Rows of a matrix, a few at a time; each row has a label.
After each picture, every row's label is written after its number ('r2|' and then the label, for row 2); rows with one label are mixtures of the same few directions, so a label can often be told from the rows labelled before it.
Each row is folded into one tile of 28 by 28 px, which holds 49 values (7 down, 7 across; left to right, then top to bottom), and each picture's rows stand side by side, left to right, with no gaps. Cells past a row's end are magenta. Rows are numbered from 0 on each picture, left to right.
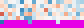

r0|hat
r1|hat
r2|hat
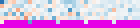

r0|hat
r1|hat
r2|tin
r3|hat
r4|hat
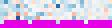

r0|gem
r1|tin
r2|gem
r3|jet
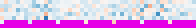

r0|hat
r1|gem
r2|tin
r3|hat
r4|hat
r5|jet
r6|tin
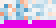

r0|jet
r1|tin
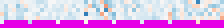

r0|jet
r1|tin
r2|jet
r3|jet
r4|jet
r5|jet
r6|jet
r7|hat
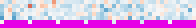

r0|jet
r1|gem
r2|tin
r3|jet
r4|gem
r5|hat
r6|jet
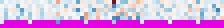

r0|jet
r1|jet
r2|hat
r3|jet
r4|hat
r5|jet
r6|jet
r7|jet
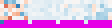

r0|tin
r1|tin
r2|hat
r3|jet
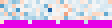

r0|hat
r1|jet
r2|tin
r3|tin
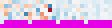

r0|gem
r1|jet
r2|hat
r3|jet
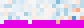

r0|gem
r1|jet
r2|hat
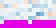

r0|gem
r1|tin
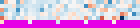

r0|hat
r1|tin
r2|jet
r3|gem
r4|tin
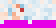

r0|jet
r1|gem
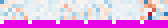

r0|hat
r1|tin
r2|gem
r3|jet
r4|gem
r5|tin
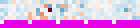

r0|gem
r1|jet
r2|gem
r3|gem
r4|tin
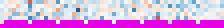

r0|tin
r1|hat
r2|jet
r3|hat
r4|jet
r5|gem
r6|gem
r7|gem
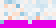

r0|tin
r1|tin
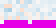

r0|gem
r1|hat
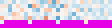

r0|jet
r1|gem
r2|jet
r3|hat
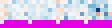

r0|gem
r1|jet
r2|gem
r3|tin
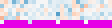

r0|gem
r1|hat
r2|jet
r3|gem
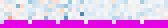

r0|tin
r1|gem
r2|gem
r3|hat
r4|hat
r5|hat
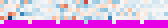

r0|tin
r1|hat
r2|gem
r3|hat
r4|hat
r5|gem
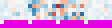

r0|tin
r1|gem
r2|gem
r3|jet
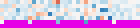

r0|hat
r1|tin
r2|hat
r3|hat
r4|hat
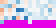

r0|hat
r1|jet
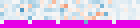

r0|jet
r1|gem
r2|gem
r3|tin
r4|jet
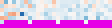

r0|tin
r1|gem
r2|tin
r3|jet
